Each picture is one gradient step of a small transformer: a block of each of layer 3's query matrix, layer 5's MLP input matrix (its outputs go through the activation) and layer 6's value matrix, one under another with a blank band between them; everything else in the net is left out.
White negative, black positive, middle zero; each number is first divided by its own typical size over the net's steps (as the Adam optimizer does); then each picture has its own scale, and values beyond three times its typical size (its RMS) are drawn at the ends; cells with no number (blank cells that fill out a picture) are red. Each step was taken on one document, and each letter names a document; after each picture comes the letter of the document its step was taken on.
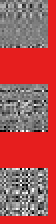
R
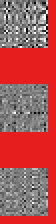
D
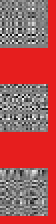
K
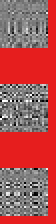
K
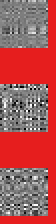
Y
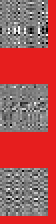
Y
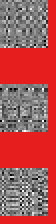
R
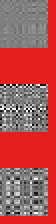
Y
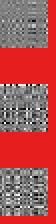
K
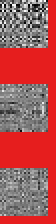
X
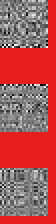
K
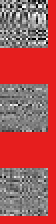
X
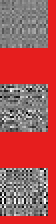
X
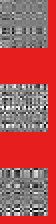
K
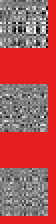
D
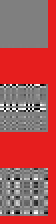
D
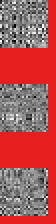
X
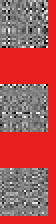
D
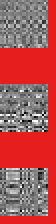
R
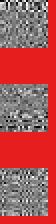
R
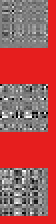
D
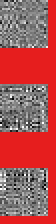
X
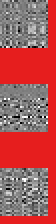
Y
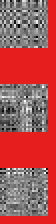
X
